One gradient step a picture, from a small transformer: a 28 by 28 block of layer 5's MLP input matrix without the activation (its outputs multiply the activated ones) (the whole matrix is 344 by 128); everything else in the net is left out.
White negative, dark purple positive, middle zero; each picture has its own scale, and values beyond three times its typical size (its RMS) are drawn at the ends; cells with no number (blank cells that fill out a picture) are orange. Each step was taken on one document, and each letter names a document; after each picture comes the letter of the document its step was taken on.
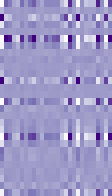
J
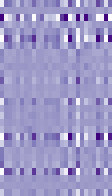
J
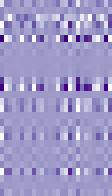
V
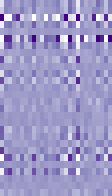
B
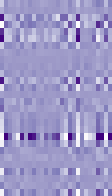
J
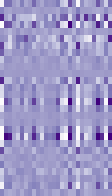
B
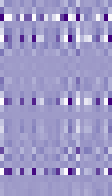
B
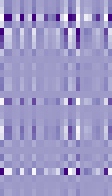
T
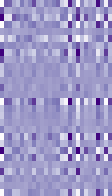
J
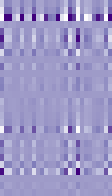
T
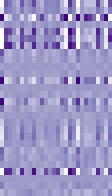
J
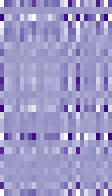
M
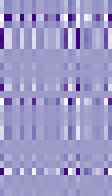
T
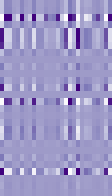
T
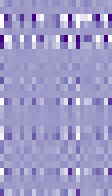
V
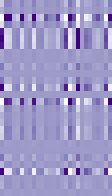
T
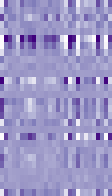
M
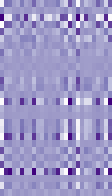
B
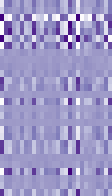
V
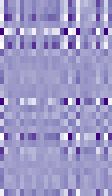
M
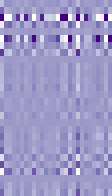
V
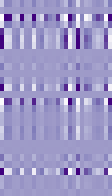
T
